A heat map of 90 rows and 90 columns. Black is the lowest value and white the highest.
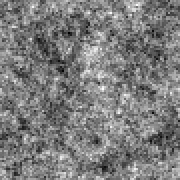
No seam splits the table. There is no overall slope. The values follow a bell shape. No row or column stands out. Overall the values sit about 50% of the way up the scale. The texture is blotchy.
